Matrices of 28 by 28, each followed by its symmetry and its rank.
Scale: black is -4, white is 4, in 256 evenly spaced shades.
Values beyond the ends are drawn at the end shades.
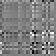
antisymmetric, rank two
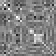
symmetric, rank five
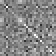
symmetric, rank five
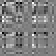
antisymmetric, rank two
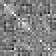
symmetric, rank five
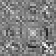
symmetric, rank five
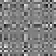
antisymmetric, rank two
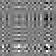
antisymmetric, rank two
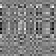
neither, rank two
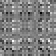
antisymmetric, rank two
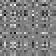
antisymmetric, rank two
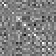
symmetric, rank five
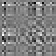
antisymmetric, rank two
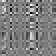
neither, rank two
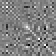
symmetric, rank five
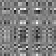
neither, rank two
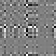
antisymmetric, rank two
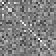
symmetric, rank five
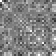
symmetric, rank five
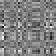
neither, rank two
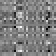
neither, rank two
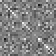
symmetric, rank five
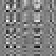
neither, rank two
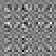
antisymmetric, rank two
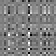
neither, rank two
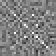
symmetric, rank five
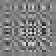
antisymmetric, rank two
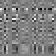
neither, rank two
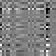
neither, rank two
